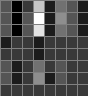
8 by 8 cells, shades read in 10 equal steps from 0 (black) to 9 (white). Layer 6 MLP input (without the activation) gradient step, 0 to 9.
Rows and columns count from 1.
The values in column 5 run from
1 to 2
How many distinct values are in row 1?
6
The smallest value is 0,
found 3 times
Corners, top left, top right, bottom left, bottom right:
3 1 2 2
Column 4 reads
7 9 8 1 1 4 5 2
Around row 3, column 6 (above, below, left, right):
5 2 1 3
